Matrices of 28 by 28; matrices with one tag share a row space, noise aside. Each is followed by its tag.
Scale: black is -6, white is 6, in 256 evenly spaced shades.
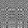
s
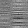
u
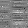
u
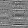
u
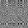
s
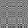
s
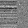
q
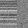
q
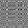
s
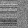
q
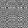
s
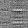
u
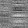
u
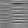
u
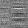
u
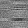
u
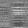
u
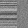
q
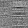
u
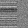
q
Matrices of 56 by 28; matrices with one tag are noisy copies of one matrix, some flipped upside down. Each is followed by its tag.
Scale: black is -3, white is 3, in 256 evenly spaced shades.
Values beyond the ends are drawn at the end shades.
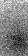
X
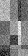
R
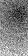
X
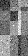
R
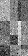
R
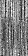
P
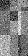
R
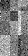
R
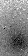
X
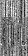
P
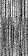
P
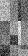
R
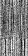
P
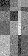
R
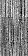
P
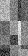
R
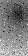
X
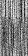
P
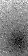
X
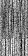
P
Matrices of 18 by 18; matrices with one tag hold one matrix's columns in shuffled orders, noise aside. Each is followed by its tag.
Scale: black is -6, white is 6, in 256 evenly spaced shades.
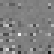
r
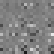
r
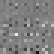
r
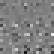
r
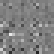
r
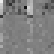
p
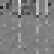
p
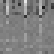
p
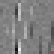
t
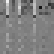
p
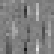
t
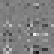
r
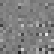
r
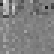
p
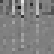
p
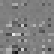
r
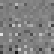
r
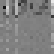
p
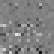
r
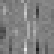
t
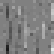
t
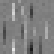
t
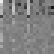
p
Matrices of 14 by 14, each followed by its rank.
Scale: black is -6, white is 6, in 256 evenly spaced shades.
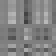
one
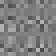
two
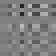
one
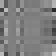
one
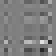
one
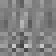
two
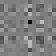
two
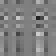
one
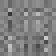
two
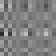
one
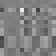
two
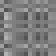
one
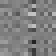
two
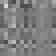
two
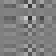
one
